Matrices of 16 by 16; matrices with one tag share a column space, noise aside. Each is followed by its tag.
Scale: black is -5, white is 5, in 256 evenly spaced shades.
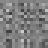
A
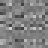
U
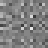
U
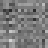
A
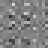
U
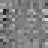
A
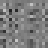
A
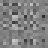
U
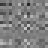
U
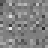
U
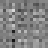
A
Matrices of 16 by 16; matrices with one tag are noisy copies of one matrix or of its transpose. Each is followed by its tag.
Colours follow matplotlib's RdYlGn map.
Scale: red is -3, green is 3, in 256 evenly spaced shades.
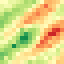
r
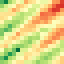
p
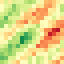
r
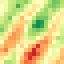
r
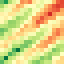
p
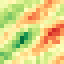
r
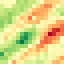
r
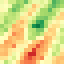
r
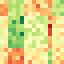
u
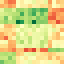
u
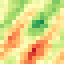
r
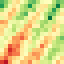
p
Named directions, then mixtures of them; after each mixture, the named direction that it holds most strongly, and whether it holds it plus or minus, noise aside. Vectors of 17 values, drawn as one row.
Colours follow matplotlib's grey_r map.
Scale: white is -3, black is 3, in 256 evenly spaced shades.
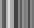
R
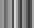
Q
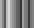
R, plus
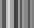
R, plus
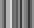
R, plus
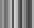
Q, plus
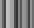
R, plus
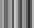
Q, plus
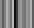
Q, minus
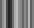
R, minus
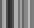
R, minus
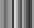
Q, plus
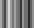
Q, plus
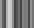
R, plus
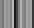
Q, minus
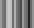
Q, plus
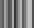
Q, minus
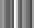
Q, plus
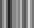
R, minus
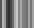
R, minus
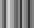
R, plus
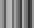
Q, plus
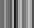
Q, minus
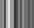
R, plus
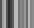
R, minus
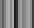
Q, minus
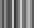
Q, minus
